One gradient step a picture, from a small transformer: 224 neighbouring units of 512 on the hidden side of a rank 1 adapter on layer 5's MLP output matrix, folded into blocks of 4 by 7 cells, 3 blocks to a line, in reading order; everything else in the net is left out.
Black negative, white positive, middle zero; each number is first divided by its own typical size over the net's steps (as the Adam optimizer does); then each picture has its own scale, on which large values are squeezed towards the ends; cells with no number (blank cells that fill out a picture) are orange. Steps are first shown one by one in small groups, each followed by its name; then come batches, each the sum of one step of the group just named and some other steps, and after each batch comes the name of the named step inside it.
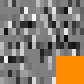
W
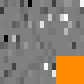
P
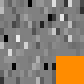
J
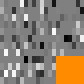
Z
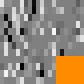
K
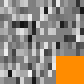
Z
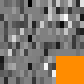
P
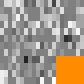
Z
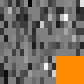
P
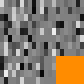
K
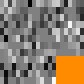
J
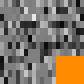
W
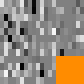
K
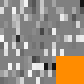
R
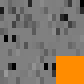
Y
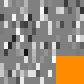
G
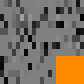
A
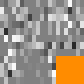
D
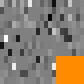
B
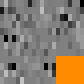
Y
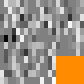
G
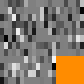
G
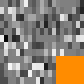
R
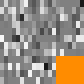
R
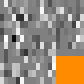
G
